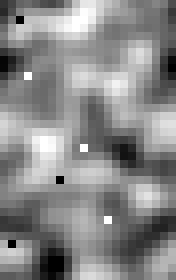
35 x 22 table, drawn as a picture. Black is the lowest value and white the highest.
Mirror symmetry: none. Grain: blotchy. Histogram: bell-shaped. Lone odd cells: 6, 3 higher and 3 lower than their neighbours. Odd rows or columns: none. Ninth with the lowest average: bottom left.
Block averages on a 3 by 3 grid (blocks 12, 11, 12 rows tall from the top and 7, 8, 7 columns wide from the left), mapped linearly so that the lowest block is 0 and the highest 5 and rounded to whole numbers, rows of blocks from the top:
1 5 2
4 3 2
0 2 1
